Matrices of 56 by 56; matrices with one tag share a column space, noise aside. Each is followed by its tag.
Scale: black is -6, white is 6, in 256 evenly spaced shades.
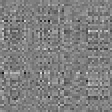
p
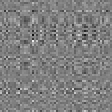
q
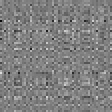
p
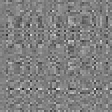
q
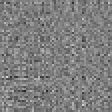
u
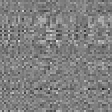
q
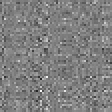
u
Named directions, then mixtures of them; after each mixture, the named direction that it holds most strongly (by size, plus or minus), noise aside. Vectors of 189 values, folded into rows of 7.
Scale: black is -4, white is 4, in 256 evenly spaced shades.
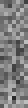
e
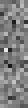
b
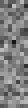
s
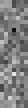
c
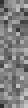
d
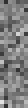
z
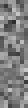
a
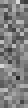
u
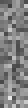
e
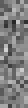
b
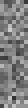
e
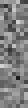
u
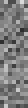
z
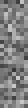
u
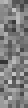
c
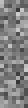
d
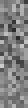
u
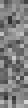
e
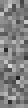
b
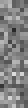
c
